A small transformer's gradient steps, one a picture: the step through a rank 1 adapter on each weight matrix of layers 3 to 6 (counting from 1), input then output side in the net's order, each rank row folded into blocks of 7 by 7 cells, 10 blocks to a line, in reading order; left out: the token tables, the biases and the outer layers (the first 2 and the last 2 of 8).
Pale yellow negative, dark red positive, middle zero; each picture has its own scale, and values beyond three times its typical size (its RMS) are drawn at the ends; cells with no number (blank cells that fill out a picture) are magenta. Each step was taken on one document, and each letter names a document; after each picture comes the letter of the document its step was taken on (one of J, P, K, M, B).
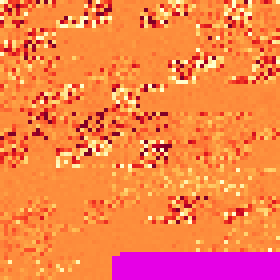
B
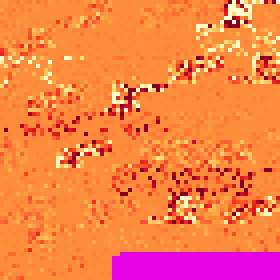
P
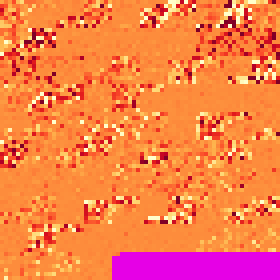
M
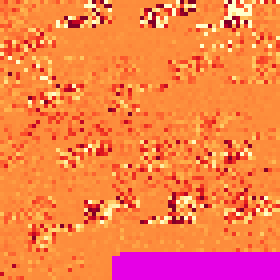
P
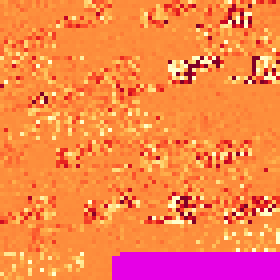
P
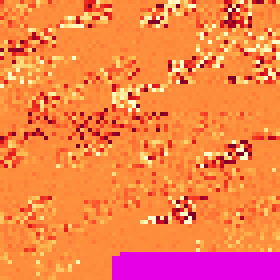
B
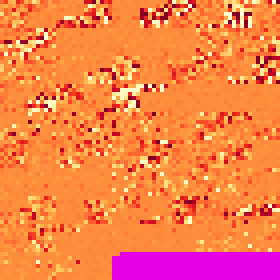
B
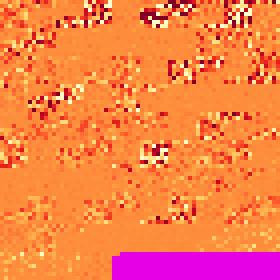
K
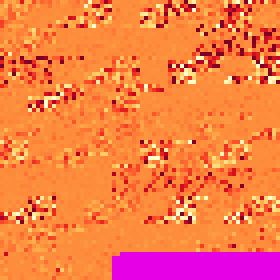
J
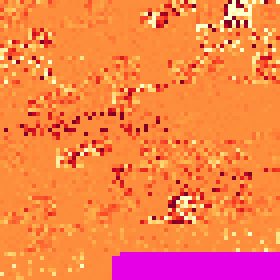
P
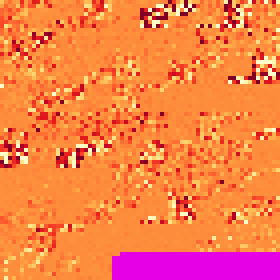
M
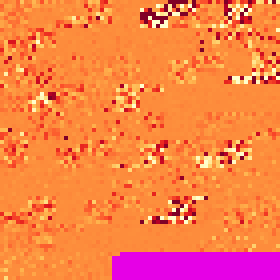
K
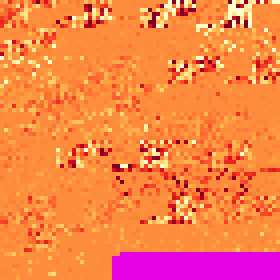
P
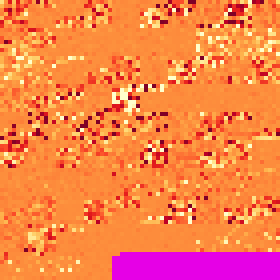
B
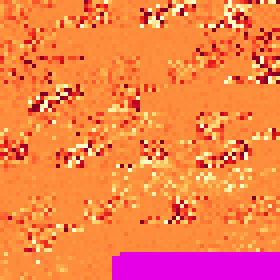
J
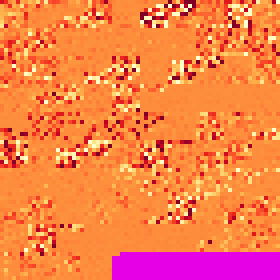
M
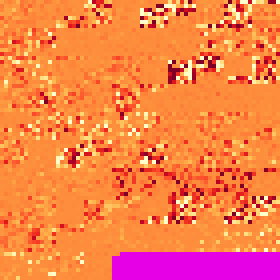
P
